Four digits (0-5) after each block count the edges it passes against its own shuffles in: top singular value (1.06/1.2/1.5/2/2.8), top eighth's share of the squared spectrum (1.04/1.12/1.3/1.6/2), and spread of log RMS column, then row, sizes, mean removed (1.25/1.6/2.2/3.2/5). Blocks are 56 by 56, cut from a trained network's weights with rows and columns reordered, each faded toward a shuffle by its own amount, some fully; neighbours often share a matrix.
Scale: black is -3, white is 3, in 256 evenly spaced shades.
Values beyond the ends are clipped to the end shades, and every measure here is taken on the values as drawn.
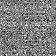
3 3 2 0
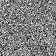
1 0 0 0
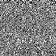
3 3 0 2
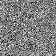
1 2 0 0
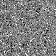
0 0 0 0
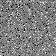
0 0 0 0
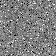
0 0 0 0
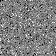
0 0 0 0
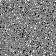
0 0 0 0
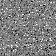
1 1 0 0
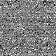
2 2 1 0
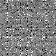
2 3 2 0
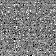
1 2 2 0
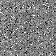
0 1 0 0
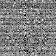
3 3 2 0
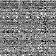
4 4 2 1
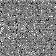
1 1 1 0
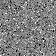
0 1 0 0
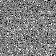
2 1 1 0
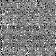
2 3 2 0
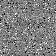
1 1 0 0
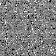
1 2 1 0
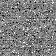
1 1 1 0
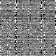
3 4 3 0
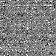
2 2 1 0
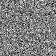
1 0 0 0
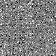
1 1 1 0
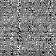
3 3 3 0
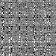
3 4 3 0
